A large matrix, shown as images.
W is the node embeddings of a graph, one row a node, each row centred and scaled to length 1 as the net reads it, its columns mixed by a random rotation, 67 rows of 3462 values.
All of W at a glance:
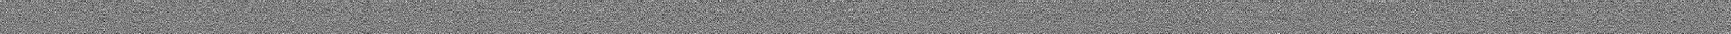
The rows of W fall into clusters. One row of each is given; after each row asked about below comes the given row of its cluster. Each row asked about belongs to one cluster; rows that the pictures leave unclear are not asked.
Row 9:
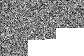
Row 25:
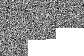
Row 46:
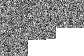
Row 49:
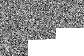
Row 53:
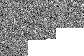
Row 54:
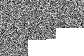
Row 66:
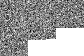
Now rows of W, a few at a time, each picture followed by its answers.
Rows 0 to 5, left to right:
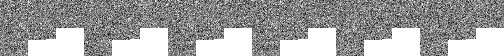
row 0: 66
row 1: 53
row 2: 66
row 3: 66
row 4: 54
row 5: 53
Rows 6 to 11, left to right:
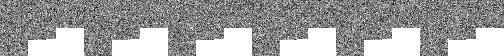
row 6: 46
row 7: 49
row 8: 66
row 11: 25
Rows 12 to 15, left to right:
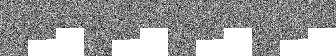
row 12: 54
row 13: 49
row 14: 49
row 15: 66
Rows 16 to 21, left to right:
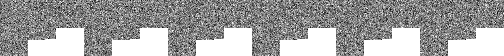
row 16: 9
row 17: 25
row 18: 46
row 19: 9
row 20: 46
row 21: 46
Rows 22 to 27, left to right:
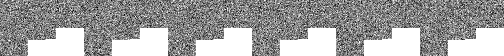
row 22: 25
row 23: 49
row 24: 25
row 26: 66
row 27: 9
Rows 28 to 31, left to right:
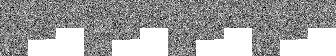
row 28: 49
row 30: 54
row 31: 49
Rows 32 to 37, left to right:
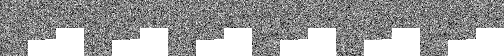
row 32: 9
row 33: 46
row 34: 54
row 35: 53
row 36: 49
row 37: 53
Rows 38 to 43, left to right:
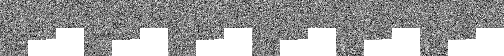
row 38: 66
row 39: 53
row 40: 66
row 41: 25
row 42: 49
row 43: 49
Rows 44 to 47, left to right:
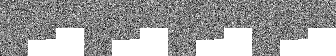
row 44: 25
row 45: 25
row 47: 54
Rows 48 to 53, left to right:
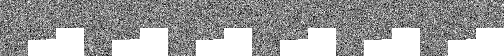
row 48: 66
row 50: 9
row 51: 54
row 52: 25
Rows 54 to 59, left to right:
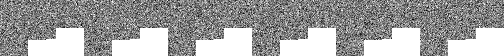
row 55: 66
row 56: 9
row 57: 46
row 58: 53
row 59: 25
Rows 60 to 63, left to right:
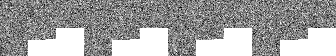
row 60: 9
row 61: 25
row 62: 49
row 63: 54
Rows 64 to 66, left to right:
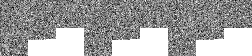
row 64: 49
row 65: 46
